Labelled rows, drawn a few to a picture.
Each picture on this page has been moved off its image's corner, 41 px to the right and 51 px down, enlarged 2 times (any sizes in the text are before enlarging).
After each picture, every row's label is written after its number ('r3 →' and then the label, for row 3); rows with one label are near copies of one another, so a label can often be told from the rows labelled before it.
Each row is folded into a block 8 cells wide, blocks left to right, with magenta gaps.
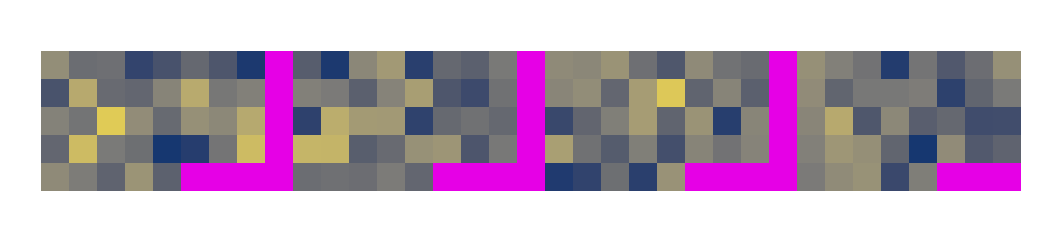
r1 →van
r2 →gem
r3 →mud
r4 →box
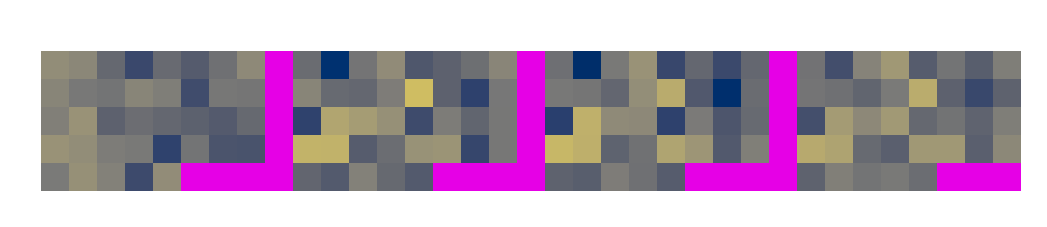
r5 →box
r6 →gem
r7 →gem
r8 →gem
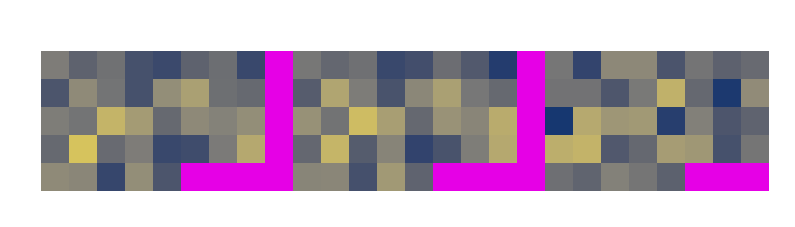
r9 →van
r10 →van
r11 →gem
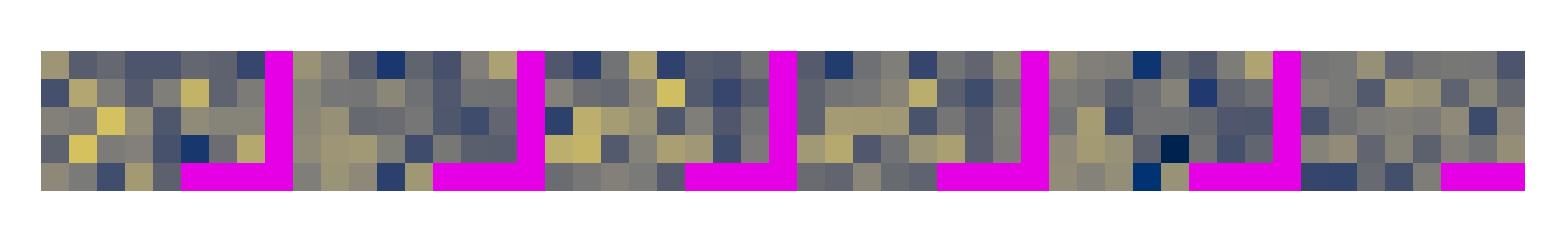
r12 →van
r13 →box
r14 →gem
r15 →gem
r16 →box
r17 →mud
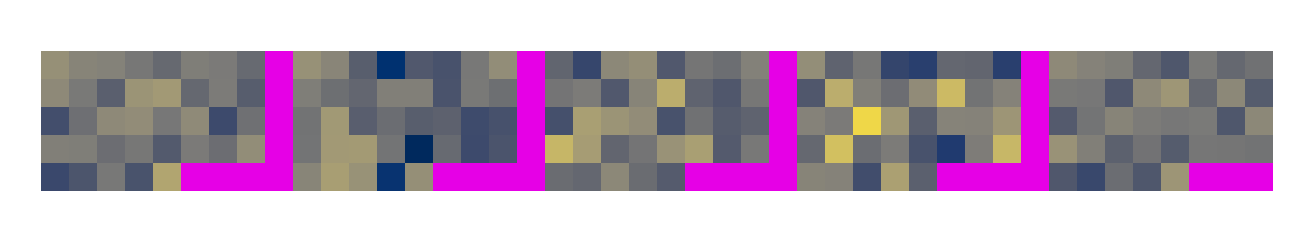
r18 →mud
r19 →box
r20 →gem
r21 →van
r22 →mud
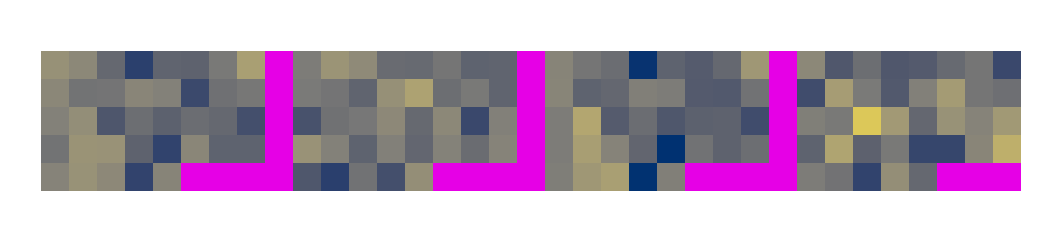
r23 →box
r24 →mud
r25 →box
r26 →van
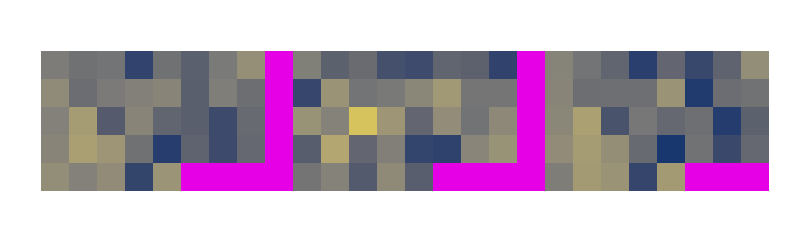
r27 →box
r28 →van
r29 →box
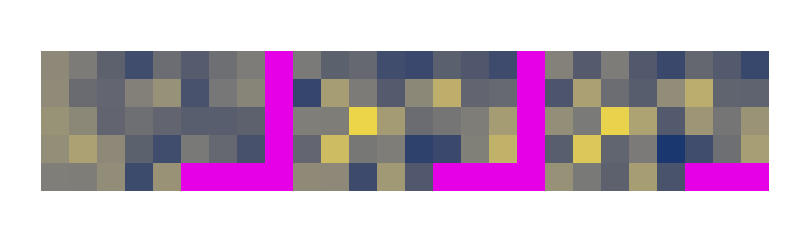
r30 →box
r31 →van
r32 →van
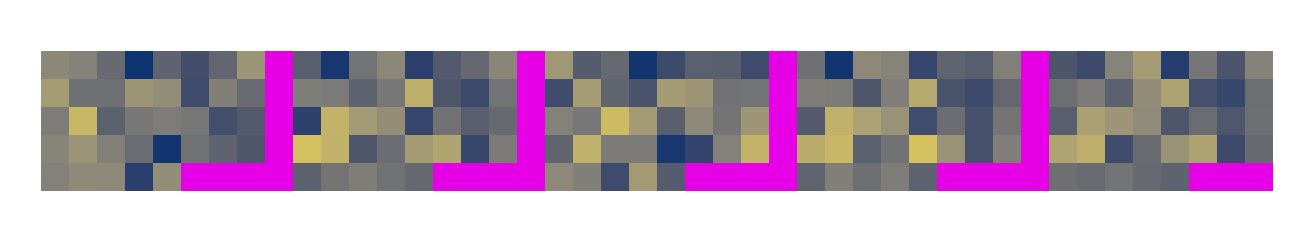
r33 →box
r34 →gem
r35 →van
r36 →gem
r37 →gem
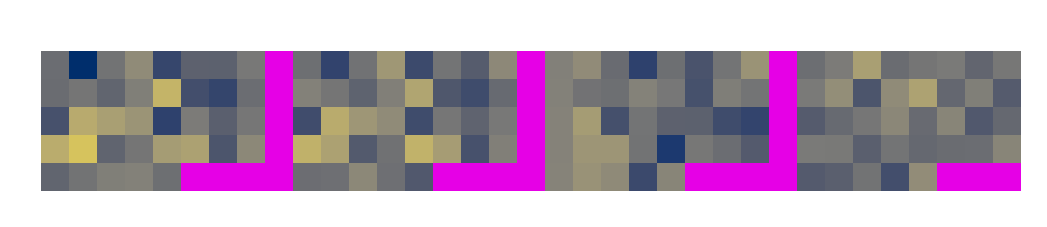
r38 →gem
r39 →gem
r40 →box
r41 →mud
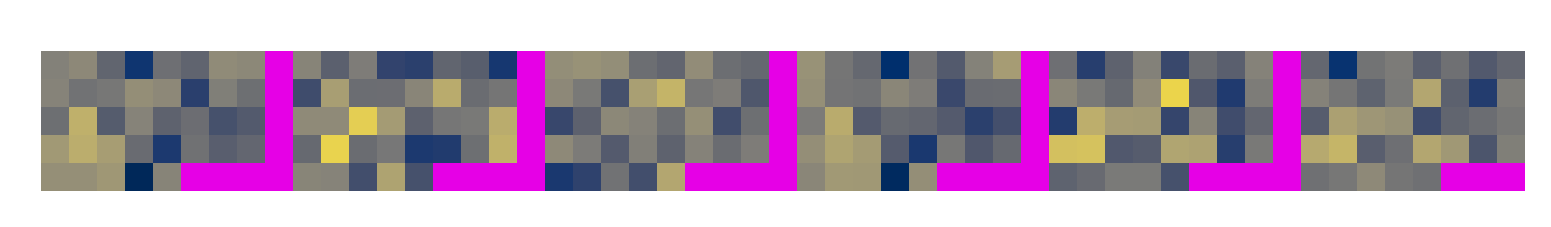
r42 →box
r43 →van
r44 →mud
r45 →box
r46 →gem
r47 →gem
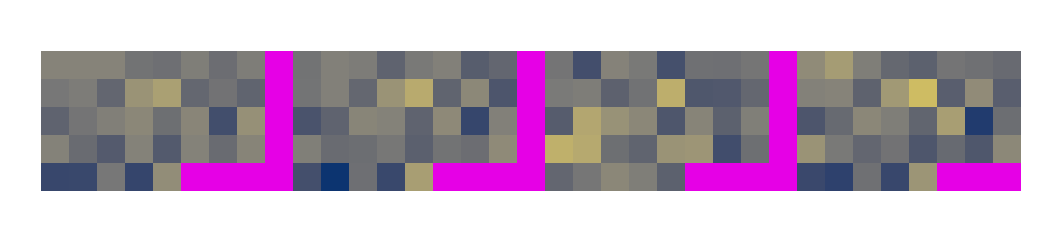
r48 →mud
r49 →mud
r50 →gem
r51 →mud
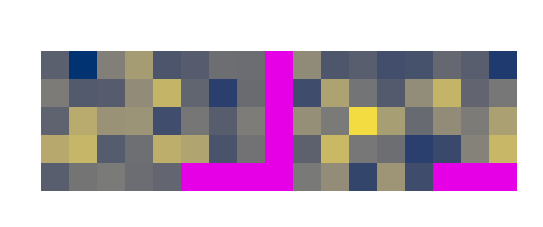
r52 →gem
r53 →van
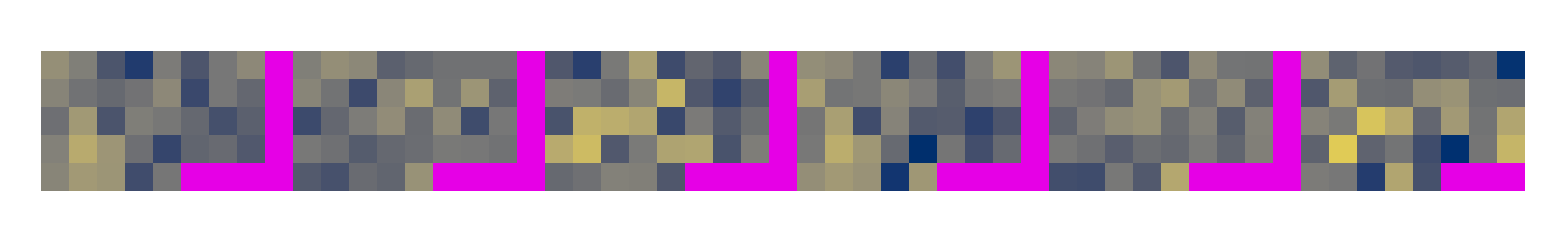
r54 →box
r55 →mud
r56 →gem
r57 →box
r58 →mud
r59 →van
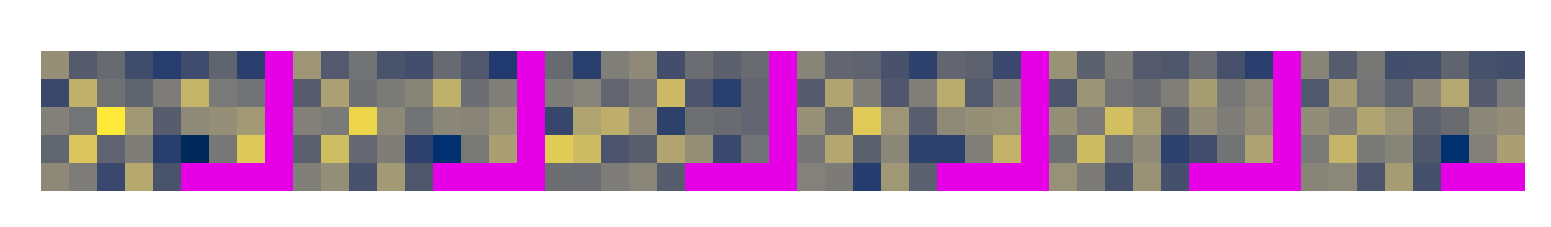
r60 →van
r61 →van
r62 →gem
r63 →van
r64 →van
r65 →van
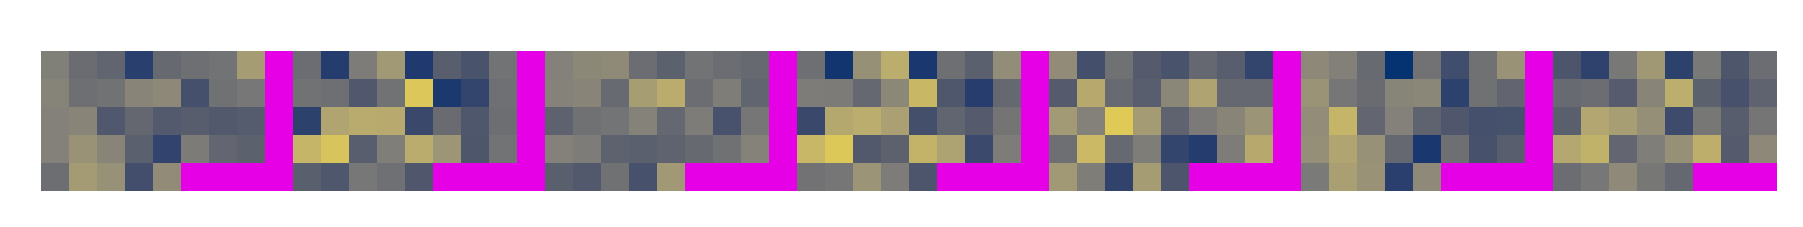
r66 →box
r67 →gem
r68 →mud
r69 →gem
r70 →van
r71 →box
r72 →gem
